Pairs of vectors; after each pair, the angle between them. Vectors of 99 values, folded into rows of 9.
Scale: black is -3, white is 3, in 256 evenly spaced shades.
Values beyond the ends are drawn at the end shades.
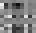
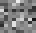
orthogonal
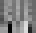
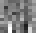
nearly opposite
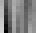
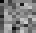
partly opposed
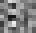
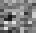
partly aligned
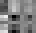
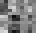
nearly parallel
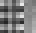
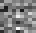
partly aligned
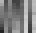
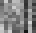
nearly opposite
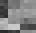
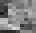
nearly parallel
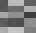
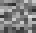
partly opposed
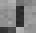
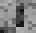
nearly parallel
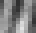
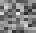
orthogonal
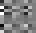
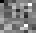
partly aligned
